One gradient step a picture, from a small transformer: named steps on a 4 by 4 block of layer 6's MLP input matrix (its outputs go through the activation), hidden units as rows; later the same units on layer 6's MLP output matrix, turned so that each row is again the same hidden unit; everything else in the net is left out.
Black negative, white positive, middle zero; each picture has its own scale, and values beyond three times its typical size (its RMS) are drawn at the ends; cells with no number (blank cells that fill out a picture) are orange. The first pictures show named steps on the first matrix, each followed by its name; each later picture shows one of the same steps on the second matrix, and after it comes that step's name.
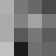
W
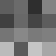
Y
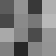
Y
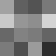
Y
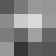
Y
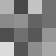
W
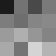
W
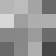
Y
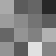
W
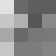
Y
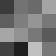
W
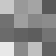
W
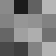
W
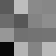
W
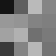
W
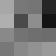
Y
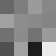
W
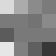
W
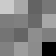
W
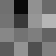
Y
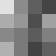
Y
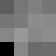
W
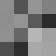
Y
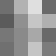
Y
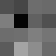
Y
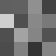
Y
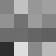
W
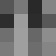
Y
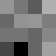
W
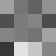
W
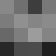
W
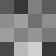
W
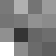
W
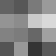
Y
